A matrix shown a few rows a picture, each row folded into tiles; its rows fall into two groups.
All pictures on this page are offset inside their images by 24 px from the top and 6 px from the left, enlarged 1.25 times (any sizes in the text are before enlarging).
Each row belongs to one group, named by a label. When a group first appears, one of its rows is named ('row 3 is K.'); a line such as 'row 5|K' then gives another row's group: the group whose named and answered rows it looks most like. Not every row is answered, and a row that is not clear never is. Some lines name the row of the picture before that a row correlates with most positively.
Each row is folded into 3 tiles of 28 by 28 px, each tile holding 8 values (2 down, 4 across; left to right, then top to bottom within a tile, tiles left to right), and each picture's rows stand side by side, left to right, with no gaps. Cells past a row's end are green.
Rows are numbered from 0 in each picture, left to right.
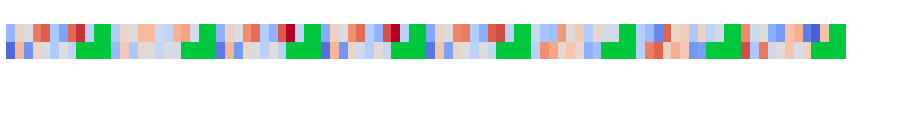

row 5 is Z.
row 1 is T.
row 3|T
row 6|Z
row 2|T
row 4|T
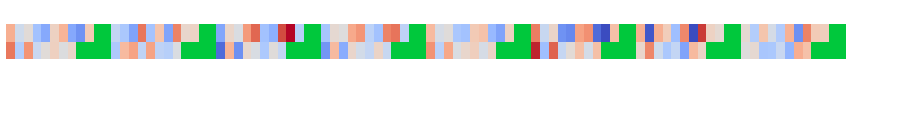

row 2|T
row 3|T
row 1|Z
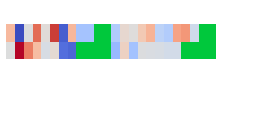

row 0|Z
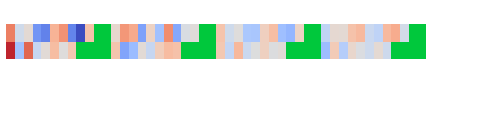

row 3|T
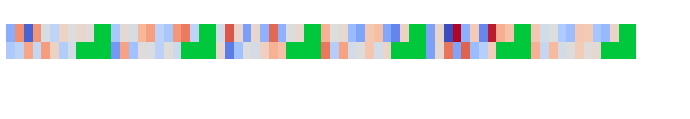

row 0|Z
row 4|Z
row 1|T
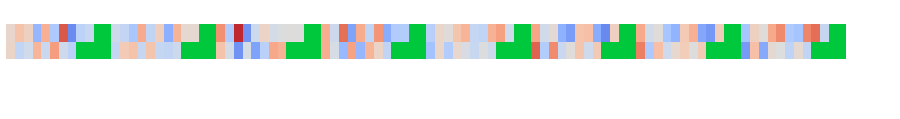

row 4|T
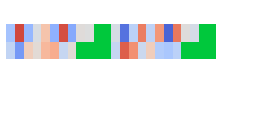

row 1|Z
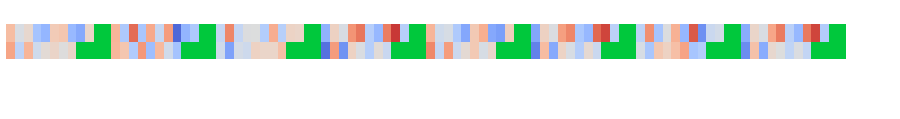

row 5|T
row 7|T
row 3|T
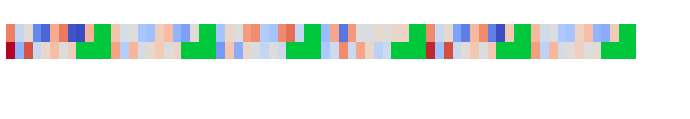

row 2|T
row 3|Z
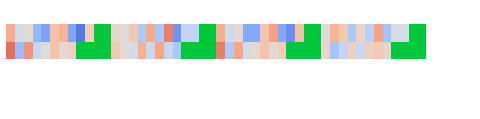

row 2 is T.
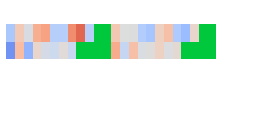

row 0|T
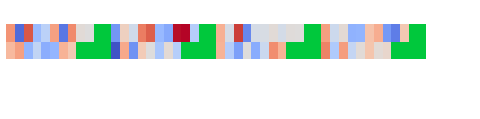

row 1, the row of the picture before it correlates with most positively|0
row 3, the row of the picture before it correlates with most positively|1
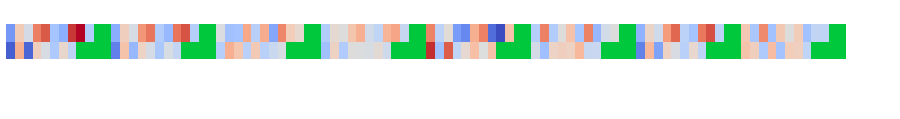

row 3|T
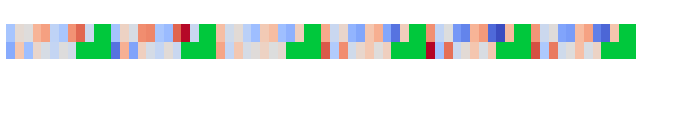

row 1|T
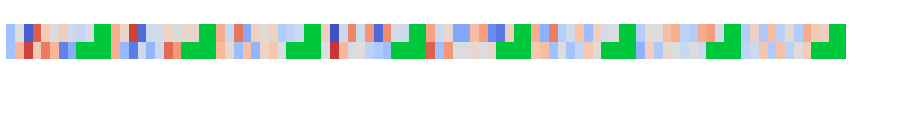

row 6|T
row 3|Z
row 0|Z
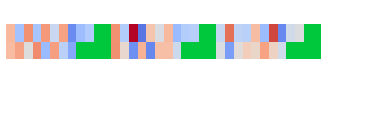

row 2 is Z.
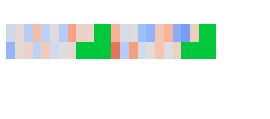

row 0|Z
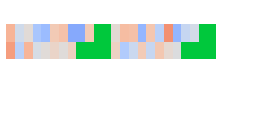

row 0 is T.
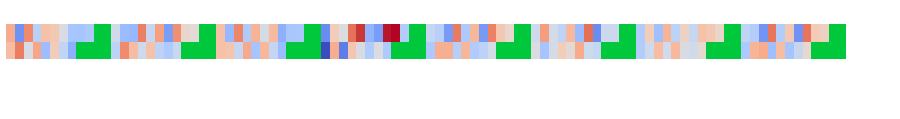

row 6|Z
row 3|T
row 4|Z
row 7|Z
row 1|Z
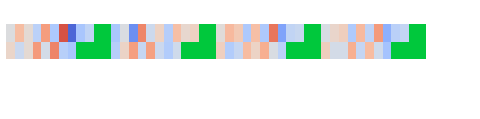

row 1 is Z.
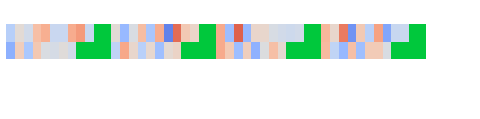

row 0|T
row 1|Z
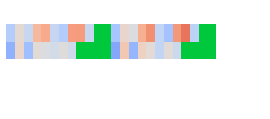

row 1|T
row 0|T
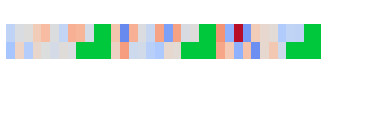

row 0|T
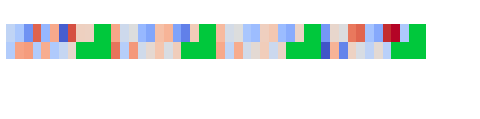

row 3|T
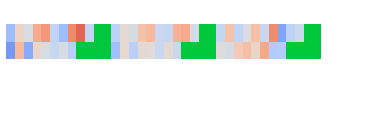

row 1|T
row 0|T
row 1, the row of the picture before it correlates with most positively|3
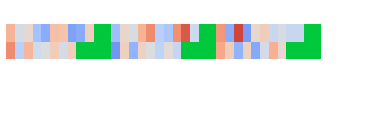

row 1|T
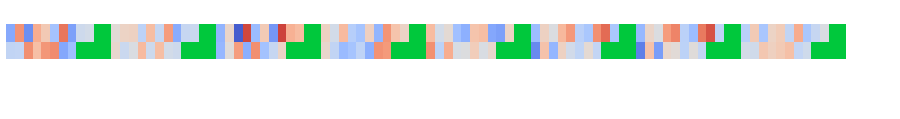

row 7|Z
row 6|T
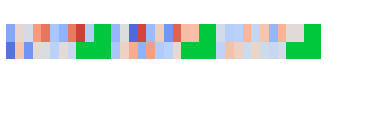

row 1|Z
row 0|T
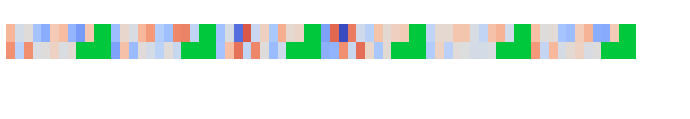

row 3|Z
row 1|T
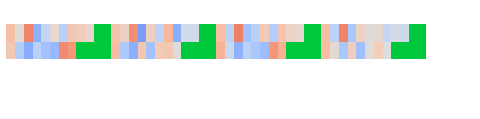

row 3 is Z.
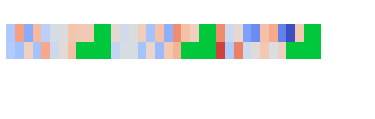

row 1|Z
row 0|Z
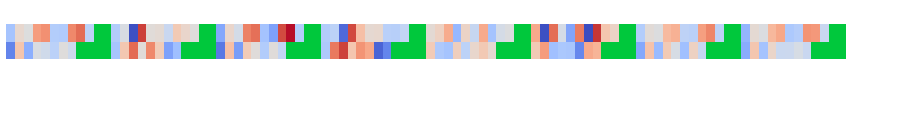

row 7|T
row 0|T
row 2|T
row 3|Z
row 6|T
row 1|Z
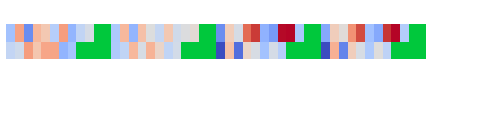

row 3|T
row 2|T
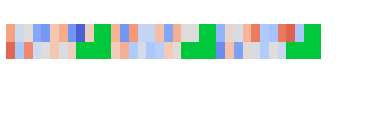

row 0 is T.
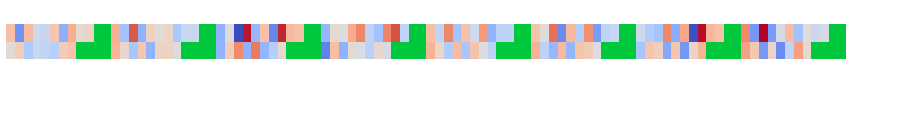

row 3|T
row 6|Z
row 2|Z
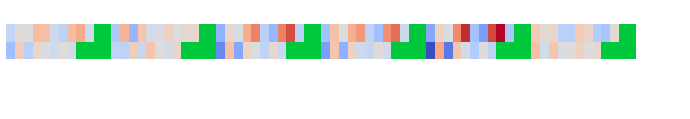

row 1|Z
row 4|T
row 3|T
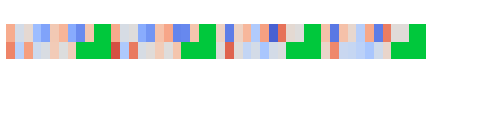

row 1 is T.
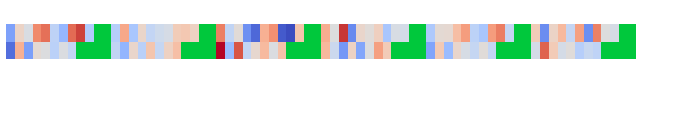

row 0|T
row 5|Z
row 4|T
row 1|Z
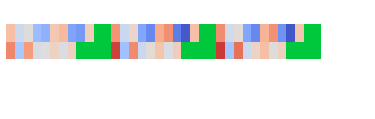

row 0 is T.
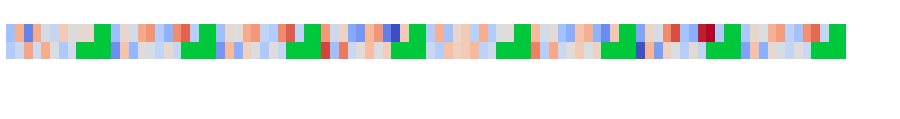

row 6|T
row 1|T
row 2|T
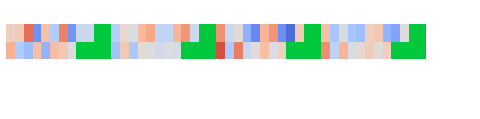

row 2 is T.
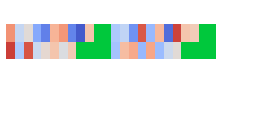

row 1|Z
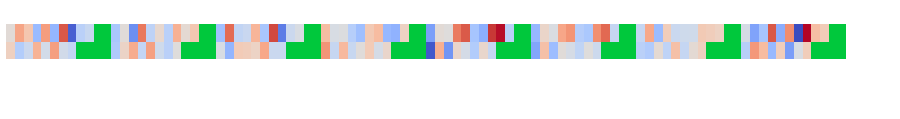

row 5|T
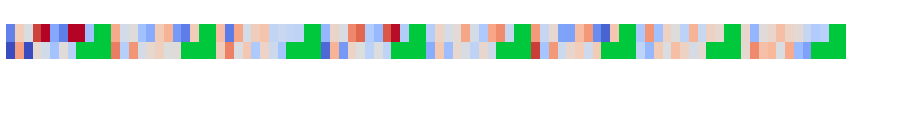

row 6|Z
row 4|T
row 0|T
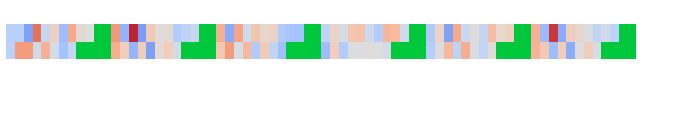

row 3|T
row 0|Z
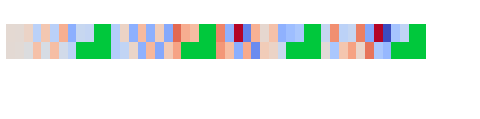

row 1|Z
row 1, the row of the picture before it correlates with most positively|4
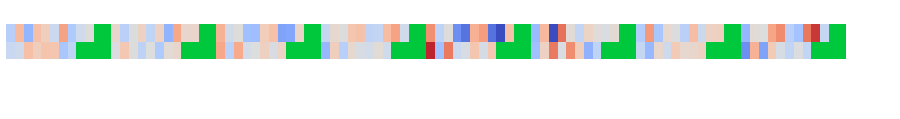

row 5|Z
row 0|Z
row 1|Z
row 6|Z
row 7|T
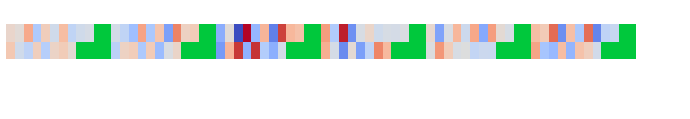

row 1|Z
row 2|Z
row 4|Z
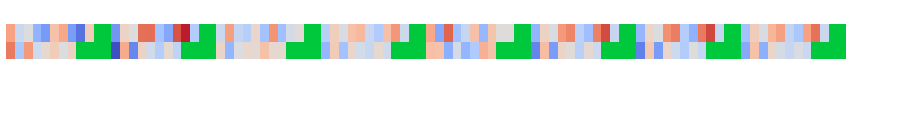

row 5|T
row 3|T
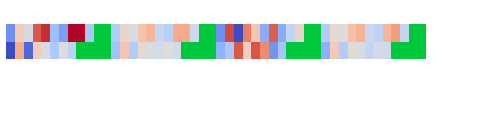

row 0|T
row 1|T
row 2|Z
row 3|T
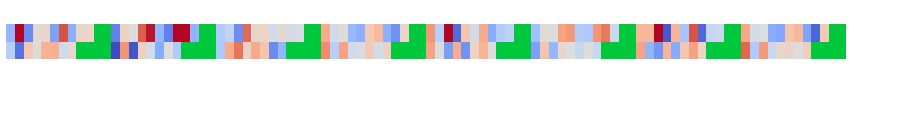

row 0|Z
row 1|T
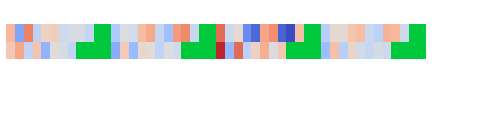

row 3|T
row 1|T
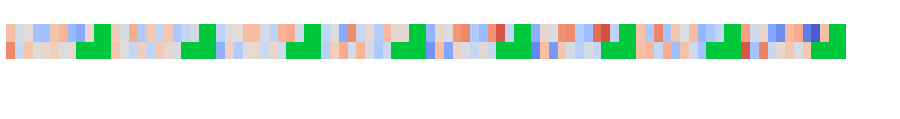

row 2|T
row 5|T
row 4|T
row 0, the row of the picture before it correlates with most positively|2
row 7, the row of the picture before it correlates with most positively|2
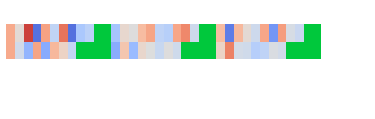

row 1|T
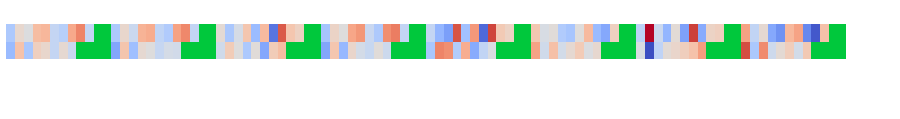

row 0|T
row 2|Z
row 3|T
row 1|T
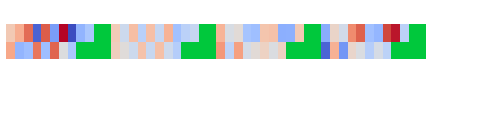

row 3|T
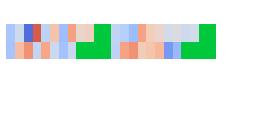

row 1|Z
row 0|Z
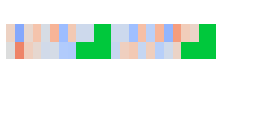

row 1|Z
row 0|Z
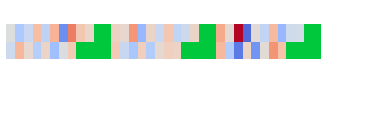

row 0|Z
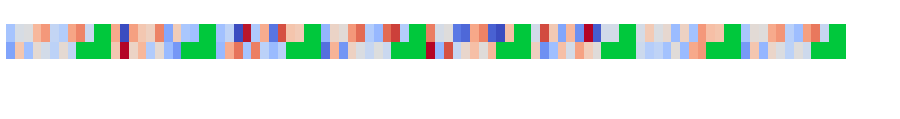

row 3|T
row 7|T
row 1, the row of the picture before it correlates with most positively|0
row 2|Z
